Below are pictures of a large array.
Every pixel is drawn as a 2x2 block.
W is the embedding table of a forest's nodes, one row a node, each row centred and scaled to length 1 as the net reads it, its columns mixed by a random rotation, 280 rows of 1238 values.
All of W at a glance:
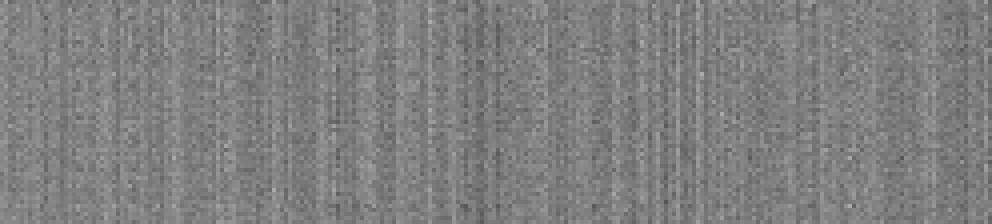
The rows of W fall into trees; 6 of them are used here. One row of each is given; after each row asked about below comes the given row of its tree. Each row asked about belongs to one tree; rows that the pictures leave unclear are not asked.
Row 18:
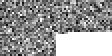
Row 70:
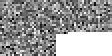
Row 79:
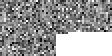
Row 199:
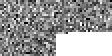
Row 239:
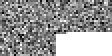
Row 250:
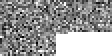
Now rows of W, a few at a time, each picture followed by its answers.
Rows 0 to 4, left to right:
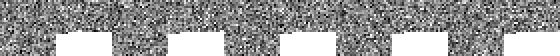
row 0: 79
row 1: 18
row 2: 70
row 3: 18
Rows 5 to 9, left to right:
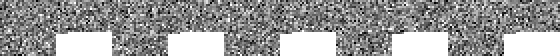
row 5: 18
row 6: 79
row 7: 79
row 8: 239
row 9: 199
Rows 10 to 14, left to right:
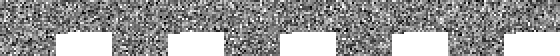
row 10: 79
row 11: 79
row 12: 199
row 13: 199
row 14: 199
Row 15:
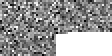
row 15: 199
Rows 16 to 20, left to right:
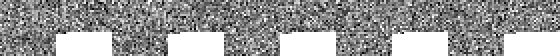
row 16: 239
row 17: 199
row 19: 18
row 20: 18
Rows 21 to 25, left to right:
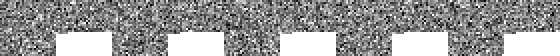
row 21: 18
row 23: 250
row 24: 18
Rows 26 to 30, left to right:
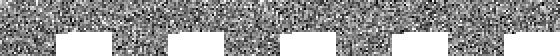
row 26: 199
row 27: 70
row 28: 199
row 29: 239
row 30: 70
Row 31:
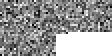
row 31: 79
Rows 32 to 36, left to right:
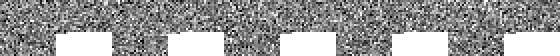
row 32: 239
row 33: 79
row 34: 199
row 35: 79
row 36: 199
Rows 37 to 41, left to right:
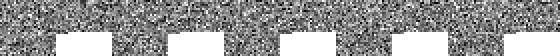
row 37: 79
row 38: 18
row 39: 18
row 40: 239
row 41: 199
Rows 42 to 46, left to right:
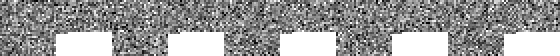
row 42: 18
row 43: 250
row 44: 79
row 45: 239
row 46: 79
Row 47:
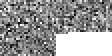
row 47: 199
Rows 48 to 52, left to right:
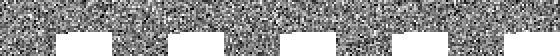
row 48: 79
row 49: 199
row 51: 79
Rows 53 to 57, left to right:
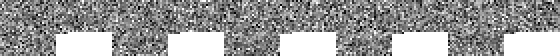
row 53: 70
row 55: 79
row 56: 79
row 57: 239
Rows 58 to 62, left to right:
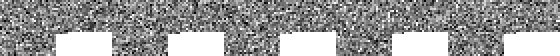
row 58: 239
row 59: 79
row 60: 18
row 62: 199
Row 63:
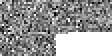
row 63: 199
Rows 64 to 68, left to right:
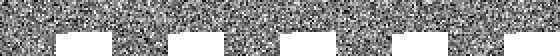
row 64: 18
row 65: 199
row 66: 18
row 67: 79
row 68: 18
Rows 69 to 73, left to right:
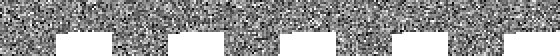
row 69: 79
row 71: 18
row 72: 239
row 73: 18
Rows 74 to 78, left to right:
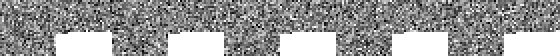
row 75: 250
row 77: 79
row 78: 18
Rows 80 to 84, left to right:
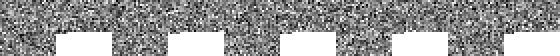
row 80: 239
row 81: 18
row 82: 70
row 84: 239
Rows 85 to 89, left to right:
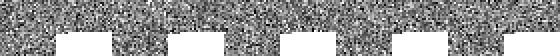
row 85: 18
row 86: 199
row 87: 70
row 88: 239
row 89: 239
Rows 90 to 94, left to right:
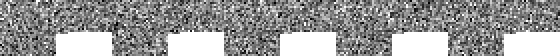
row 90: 199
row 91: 250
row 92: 199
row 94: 79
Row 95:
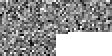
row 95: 79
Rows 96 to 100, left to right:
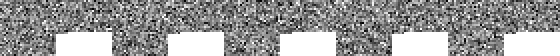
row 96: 239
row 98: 18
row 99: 199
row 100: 79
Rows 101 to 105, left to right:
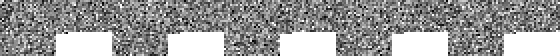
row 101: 18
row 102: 199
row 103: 79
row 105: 18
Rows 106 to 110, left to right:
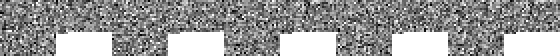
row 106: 250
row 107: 18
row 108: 79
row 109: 70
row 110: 79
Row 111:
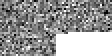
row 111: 18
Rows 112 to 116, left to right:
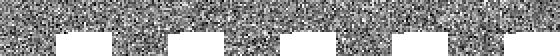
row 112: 70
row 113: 239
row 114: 79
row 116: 199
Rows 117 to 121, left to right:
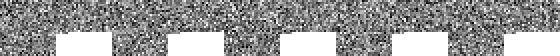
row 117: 79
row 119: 199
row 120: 199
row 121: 70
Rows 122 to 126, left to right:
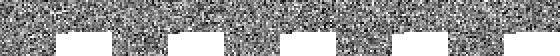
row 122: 18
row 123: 239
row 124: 239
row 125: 199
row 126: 199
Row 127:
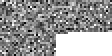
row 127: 18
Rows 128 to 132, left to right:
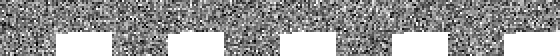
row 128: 250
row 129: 79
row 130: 79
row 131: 199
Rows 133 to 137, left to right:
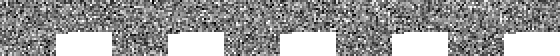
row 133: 79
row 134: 239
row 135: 239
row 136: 199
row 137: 199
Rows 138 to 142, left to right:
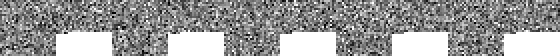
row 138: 70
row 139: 250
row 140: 239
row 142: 79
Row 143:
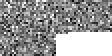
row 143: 199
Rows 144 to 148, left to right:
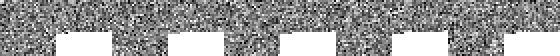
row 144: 18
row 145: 79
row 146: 18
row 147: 18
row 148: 250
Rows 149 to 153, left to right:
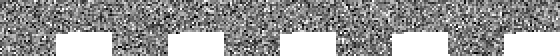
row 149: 79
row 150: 70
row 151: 79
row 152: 199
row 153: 199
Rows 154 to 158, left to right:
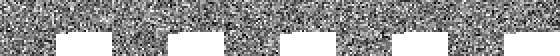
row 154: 199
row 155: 239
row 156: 250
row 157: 79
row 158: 18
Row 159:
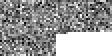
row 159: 239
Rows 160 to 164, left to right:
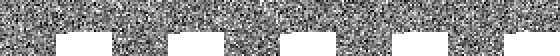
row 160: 70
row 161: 199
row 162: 199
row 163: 79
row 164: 79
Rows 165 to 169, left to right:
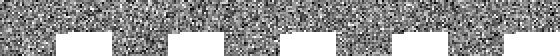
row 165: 18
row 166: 199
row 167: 18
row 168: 239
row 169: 18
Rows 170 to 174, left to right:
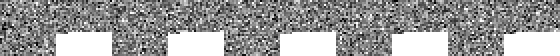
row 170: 250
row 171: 18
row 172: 18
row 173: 239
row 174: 239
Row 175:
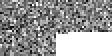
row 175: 250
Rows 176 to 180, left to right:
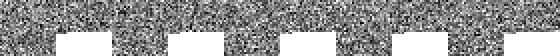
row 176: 239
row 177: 79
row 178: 18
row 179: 199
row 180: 18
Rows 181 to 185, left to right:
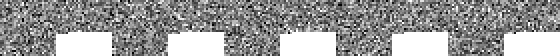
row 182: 79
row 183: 70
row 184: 18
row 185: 199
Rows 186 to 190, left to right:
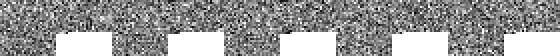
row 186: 199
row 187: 239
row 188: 239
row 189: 70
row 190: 70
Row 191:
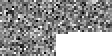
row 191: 79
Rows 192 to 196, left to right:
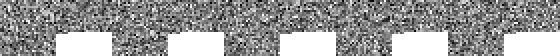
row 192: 199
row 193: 79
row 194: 18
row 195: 18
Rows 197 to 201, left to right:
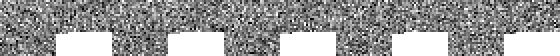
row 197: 199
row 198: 199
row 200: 79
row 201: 239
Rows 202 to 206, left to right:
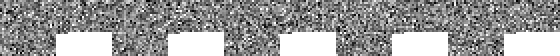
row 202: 79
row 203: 18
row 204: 70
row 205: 199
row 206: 79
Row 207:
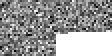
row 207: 18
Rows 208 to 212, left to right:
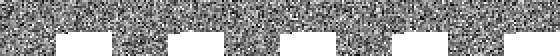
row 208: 18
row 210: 79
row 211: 79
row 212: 18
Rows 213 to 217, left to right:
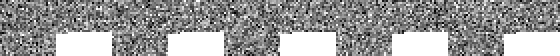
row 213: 250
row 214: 18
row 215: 79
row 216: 239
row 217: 199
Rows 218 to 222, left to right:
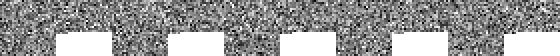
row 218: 18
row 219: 199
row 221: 18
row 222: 70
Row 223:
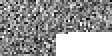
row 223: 199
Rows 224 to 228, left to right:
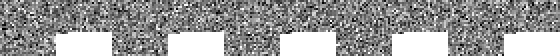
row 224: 250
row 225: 18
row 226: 239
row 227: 70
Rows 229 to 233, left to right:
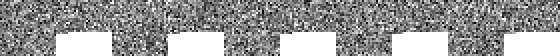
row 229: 18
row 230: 199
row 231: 79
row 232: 239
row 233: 199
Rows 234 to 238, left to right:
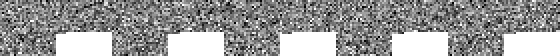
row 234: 239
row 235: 239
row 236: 18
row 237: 79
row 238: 18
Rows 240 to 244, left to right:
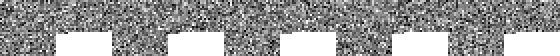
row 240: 18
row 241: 239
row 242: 79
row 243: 199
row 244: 70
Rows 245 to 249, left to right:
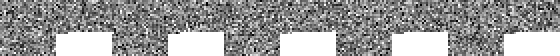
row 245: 79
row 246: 70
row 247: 18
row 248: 18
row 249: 239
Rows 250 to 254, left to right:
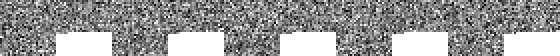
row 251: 239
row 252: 199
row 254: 18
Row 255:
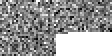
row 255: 199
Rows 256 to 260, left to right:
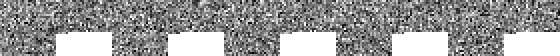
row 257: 79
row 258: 199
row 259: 199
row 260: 79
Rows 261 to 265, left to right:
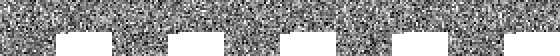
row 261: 199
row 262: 239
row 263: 239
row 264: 199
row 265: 199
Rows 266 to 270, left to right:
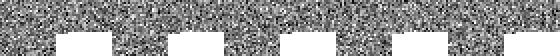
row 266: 18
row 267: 79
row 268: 70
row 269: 79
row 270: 70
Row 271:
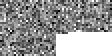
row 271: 79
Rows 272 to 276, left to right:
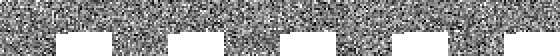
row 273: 239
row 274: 239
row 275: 18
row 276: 250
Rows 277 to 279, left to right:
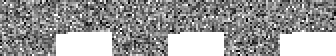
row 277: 239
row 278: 199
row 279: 79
